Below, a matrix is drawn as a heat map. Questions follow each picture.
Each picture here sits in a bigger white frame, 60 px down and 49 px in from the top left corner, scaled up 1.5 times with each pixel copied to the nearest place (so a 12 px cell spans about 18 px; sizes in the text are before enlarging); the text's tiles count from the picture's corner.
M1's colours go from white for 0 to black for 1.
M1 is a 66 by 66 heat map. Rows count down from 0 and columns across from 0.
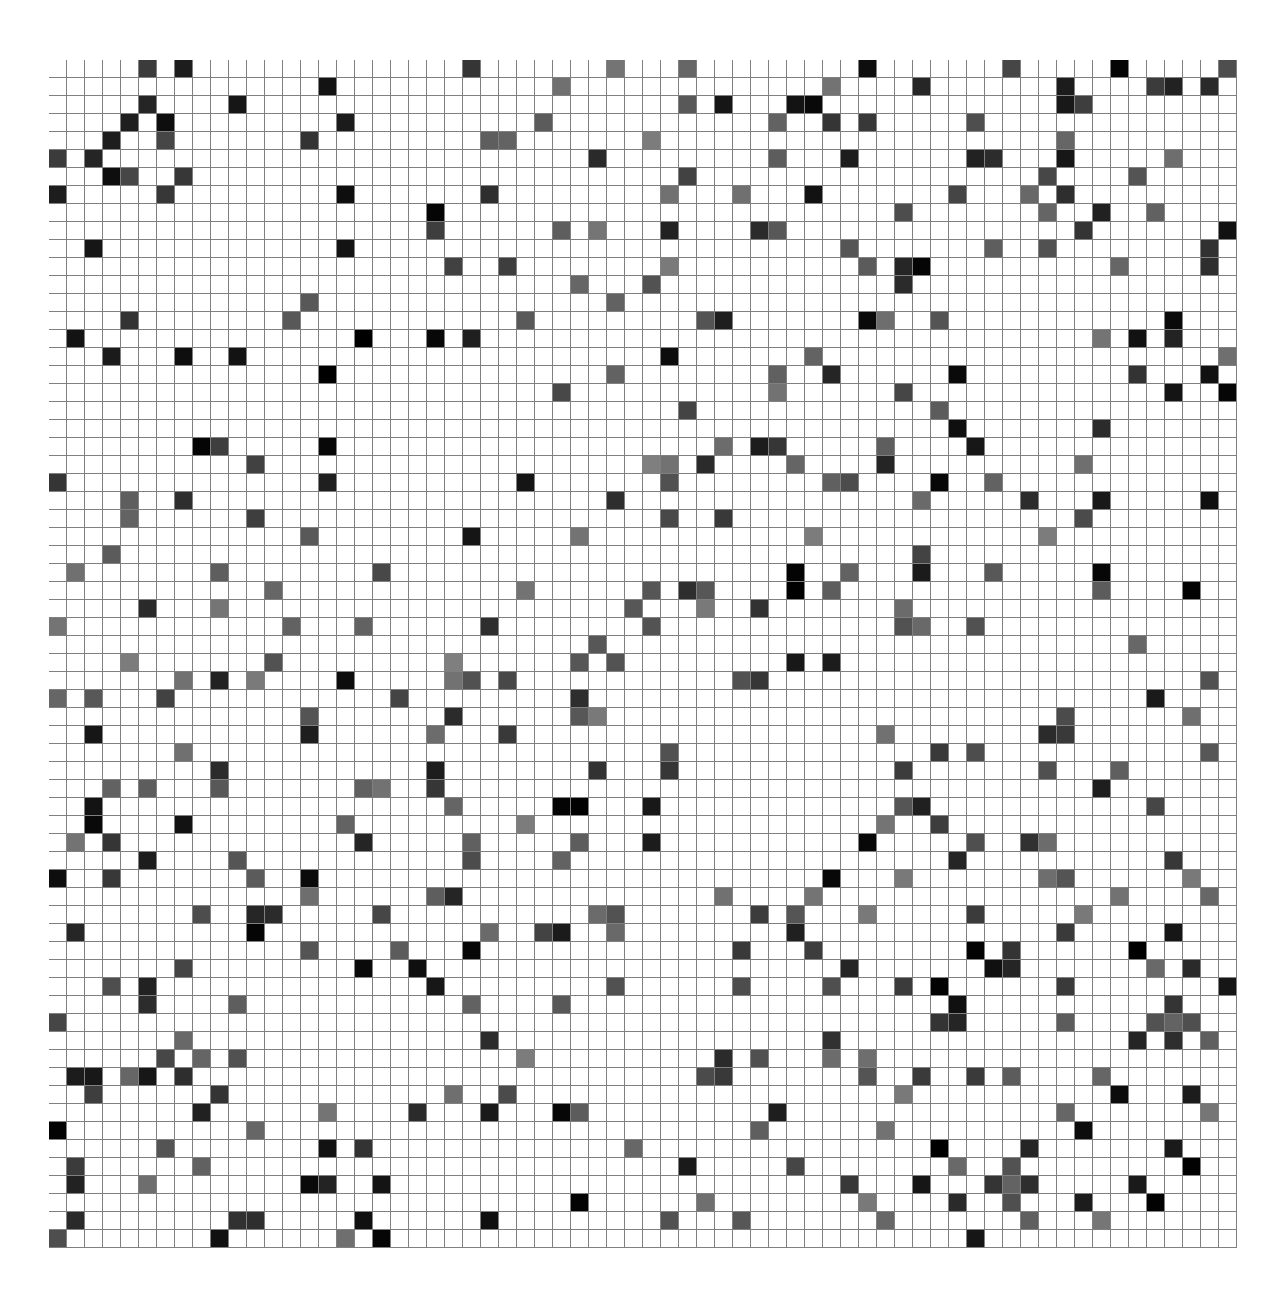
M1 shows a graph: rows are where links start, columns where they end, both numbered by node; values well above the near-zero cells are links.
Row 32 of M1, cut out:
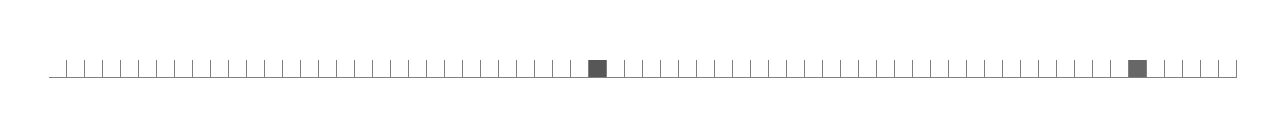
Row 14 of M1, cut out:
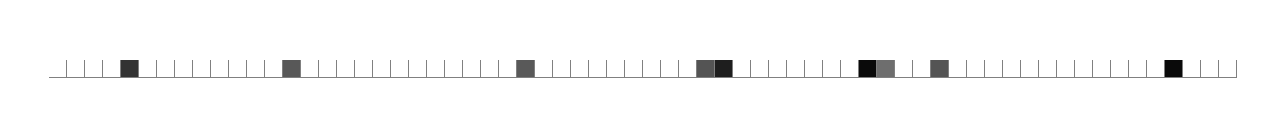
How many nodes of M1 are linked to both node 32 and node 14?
0
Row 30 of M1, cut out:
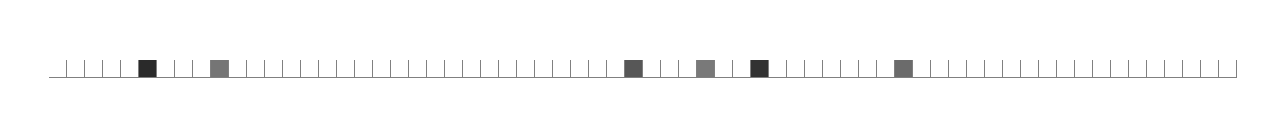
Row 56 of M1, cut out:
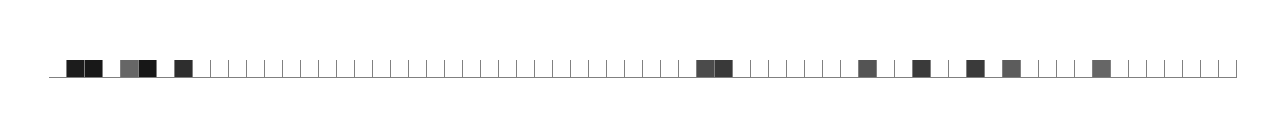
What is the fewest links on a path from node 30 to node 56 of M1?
2
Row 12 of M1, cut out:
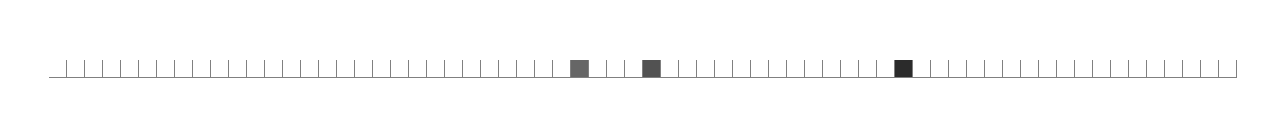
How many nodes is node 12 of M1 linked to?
3
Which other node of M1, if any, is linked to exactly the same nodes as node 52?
node 44
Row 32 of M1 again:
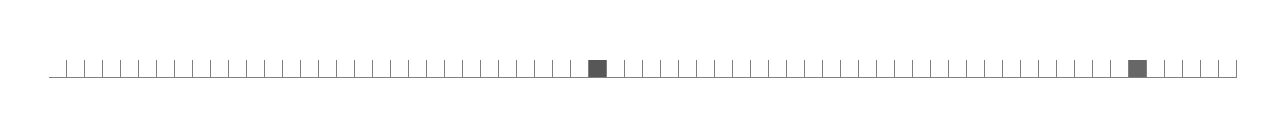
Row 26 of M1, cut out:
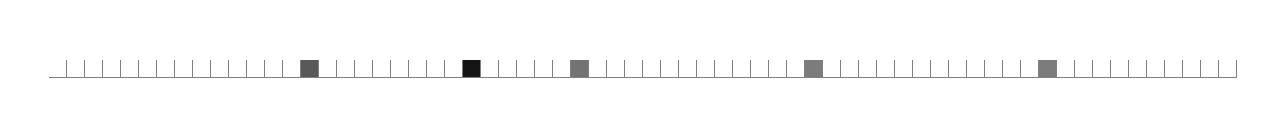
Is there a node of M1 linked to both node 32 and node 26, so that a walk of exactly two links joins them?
no
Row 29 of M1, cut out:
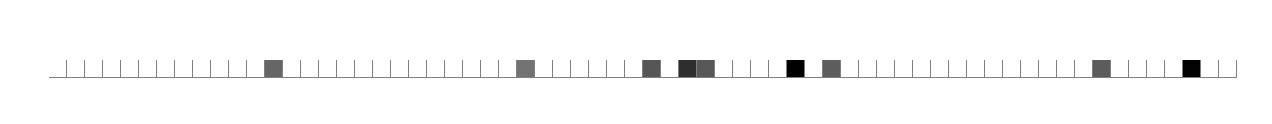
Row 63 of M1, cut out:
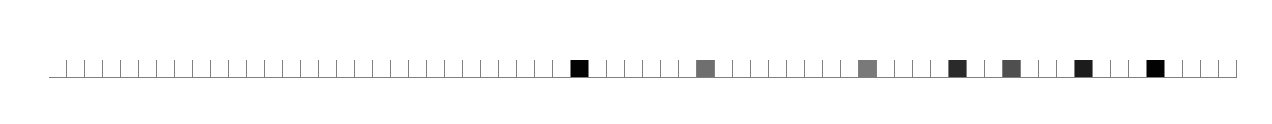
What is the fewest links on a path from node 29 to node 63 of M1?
1
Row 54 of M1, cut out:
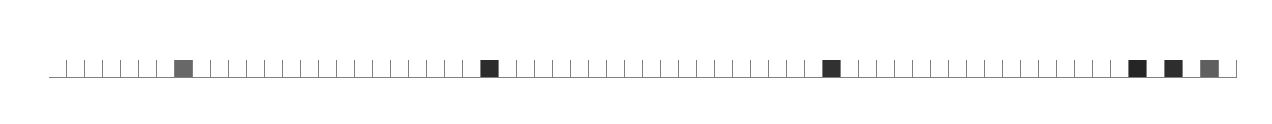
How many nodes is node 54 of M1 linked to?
6
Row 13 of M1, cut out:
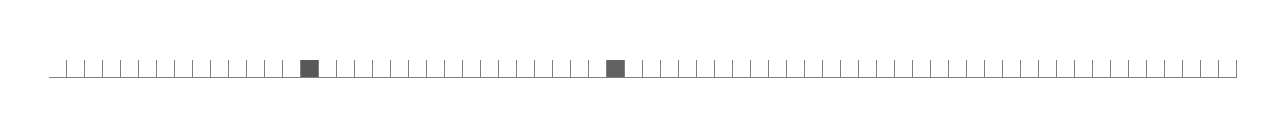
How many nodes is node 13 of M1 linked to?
2
